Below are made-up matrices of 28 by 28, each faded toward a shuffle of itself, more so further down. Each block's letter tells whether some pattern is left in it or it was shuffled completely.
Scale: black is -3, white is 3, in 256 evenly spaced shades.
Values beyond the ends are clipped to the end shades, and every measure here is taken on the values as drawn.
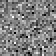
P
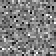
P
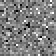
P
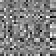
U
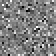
P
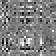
U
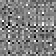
U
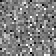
P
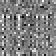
U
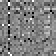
U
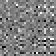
U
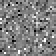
P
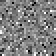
P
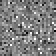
P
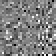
U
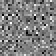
U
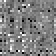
U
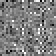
U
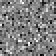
P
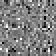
U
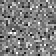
P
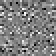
U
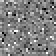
P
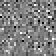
U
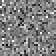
P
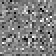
U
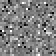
P
